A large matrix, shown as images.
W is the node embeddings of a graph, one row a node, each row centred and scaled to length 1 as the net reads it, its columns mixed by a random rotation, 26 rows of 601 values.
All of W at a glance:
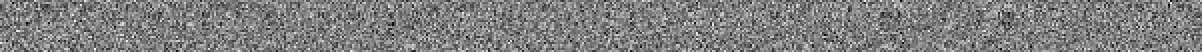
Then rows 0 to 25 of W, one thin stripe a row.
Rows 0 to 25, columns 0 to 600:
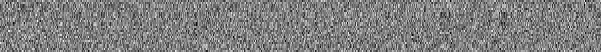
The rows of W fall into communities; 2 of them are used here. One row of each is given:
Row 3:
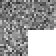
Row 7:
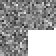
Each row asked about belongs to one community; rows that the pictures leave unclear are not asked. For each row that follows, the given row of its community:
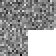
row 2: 3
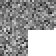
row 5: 3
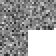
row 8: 7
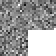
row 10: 3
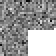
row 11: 7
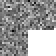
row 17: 7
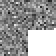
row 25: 7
